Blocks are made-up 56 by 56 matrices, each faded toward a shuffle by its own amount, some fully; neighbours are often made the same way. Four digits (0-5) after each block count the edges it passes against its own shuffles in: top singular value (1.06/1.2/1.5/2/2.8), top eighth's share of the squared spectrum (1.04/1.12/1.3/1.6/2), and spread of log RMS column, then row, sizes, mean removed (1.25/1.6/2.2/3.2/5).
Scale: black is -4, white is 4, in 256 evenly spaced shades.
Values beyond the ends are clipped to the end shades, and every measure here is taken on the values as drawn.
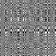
5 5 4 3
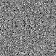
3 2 0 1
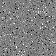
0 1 1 0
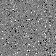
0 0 1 0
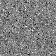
0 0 0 0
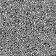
0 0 0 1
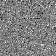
0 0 0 1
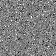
0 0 0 0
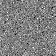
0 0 0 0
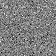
0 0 0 1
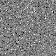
0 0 0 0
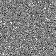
0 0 0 1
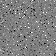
1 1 0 0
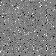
3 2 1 0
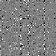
4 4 2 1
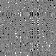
4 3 2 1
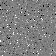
1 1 0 0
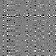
5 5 3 3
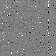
3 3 1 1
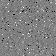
2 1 0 0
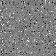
3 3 1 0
